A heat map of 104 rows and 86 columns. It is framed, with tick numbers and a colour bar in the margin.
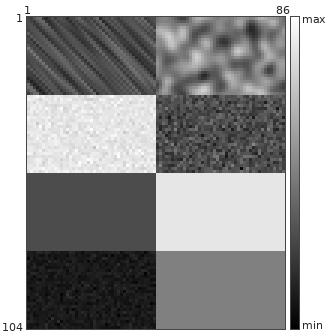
It is made of 4 by 2 panels. Panel 1,1: low, slanting down to the right. Panel 1,2: middling, blotchy, strong in contrast. Panel 2,1: very high, fine-grained, faint in contrast. Panel 2,2: low, fine-grained. Panel 3,1: low, flat. Panel 3,2: very high, flat. Panel 4,1: very low, fine-grained, faint in contrast. Panel 4,2: middling, flat.
